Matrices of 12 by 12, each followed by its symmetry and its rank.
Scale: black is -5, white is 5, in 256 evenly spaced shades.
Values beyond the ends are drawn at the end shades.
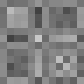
symmetric, rank two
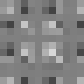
symmetric, rank two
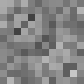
symmetric, full rank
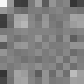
symmetric, rank two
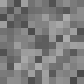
symmetric, full rank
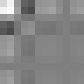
symmetric, rank one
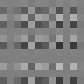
neither, rank one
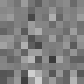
neither, rank two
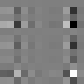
neither, rank one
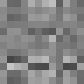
neither, rank two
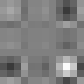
symmetric, rank one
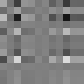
neither, rank one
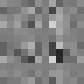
neither, rank two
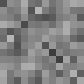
symmetric, full rank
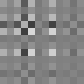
symmetric, rank one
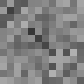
symmetric, full rank
